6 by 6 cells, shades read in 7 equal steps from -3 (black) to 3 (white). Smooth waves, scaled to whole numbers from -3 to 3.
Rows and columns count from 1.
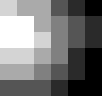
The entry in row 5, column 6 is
-3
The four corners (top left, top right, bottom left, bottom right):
2 -3 -1 -3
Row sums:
-2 4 5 0 -4 -11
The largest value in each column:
3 3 2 0 -1 -2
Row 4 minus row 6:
3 3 2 2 1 0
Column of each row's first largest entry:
1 1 1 1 1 1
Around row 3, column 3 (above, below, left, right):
1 1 3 0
